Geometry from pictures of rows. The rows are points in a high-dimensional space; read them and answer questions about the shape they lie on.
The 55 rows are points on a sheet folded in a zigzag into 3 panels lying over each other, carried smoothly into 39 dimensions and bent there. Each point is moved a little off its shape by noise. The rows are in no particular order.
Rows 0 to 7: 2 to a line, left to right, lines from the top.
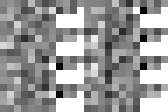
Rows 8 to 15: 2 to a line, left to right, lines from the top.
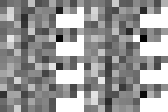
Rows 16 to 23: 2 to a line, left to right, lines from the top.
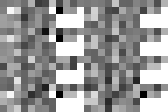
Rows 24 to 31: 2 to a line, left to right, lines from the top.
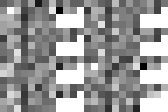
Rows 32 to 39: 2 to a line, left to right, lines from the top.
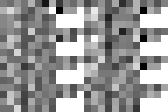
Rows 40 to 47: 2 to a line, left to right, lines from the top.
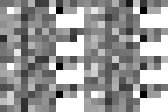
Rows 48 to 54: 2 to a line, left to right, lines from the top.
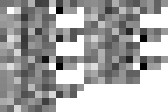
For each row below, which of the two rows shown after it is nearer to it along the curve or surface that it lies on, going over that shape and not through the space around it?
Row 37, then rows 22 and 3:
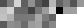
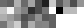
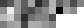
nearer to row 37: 22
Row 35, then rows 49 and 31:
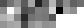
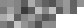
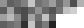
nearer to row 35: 31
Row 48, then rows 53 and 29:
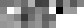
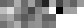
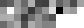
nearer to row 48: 29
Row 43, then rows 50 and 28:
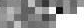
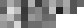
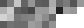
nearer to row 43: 28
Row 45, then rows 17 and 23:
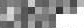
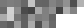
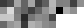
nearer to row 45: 17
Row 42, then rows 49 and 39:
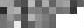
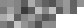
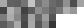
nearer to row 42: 39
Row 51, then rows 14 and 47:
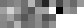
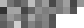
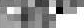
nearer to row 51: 47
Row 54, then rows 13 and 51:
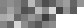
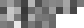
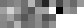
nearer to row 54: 51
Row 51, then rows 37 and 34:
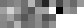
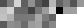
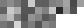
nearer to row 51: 37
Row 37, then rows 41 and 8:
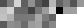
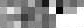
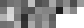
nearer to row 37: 41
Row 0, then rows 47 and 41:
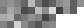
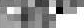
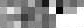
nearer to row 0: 41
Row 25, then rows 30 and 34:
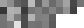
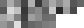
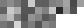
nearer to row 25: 30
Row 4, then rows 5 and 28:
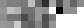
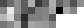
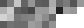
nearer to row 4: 28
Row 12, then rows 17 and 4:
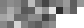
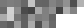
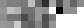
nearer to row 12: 4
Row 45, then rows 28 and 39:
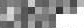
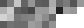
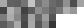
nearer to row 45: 39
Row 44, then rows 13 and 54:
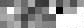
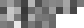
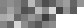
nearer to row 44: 54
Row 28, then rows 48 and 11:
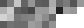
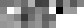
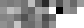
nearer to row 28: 11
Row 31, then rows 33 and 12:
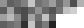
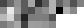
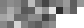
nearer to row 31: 33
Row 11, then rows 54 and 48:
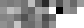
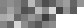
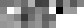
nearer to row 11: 54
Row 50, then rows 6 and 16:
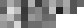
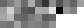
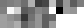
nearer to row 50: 16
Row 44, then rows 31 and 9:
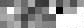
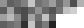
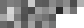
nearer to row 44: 9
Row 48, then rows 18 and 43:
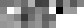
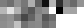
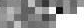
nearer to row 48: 18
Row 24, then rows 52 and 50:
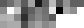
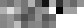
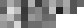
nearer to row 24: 50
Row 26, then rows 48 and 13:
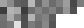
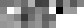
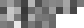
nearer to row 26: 13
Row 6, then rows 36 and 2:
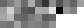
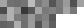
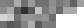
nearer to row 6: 2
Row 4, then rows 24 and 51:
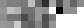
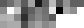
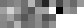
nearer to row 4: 51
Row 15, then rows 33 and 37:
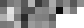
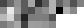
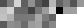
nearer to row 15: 33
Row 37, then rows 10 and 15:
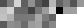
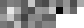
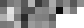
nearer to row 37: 10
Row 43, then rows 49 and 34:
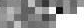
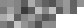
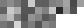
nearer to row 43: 49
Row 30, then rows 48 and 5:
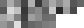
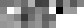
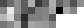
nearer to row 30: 5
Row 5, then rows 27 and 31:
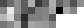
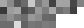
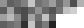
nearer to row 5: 31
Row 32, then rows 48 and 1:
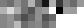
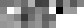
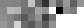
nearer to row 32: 1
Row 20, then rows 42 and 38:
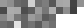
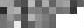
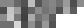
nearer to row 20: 42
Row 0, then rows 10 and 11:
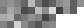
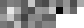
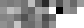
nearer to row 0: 11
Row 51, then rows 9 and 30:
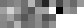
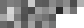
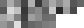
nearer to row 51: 9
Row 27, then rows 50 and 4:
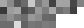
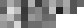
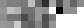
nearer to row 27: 50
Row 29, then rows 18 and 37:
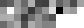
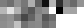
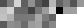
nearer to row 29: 18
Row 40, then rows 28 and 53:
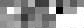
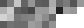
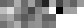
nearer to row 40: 53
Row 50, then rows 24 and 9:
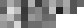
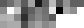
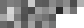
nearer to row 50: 24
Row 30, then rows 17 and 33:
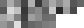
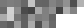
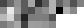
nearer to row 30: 33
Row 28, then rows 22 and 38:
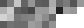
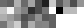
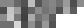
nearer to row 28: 22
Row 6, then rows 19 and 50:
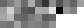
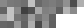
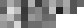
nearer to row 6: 19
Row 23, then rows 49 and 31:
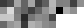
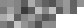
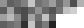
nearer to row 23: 31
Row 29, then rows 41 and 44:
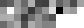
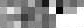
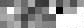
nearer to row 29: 44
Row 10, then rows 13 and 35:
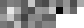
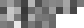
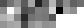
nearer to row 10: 13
